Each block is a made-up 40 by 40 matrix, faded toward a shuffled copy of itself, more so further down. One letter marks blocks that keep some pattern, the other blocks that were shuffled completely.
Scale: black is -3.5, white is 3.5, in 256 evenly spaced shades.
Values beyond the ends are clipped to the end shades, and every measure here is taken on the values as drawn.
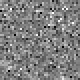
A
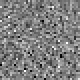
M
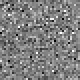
A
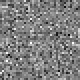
A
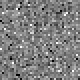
M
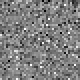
M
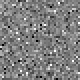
M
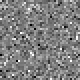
M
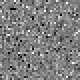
A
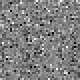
M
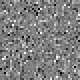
M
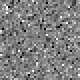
A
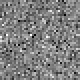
A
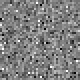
M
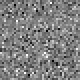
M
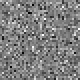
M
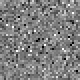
A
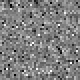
A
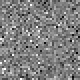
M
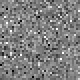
M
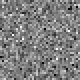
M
